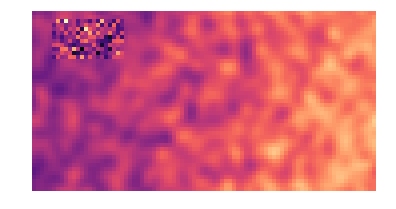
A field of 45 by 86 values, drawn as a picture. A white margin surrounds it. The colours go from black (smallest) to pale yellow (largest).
Roughest part: top left. Grain: blotchy. Slope: up to the right. Odd patch: rougher, in the top left.
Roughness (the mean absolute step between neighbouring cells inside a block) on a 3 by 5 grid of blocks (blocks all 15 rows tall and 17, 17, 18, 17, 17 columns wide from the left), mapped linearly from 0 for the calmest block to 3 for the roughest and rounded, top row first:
3 1 0 0 0
0 0 0 0 0
0 0 0 0 0
